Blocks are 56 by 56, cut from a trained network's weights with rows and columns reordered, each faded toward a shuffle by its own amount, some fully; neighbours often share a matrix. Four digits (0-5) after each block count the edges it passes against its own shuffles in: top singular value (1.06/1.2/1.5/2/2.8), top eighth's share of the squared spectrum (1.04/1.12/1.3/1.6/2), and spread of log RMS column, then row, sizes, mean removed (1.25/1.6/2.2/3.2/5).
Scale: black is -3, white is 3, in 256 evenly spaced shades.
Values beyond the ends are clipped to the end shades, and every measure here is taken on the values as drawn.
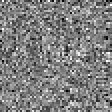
3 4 2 2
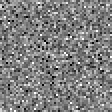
0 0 0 0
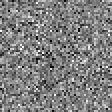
2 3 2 1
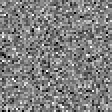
2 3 2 1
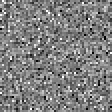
0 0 0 0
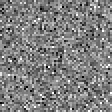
0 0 0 0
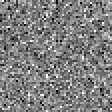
0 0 0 0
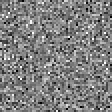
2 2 0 0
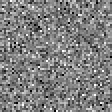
0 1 0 0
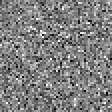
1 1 0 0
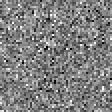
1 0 0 0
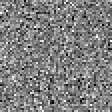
1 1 0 0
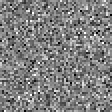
0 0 0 0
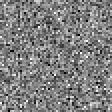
1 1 0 0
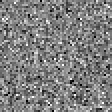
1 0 0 0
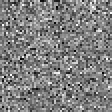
2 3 0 1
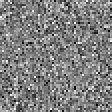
2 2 0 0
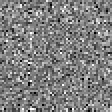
2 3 1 2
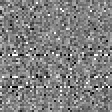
3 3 1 2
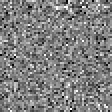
2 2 1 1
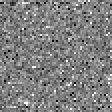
2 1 0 1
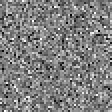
1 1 0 0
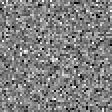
1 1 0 0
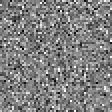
2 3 1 1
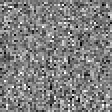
1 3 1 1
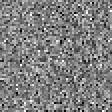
2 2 0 1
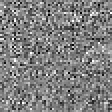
3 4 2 3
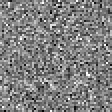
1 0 0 0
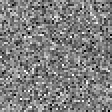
1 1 0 0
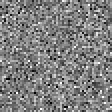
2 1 0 0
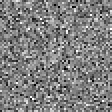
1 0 0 0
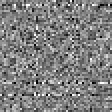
3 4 2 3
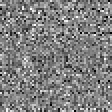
3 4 1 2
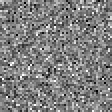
0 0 0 0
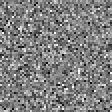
1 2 0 0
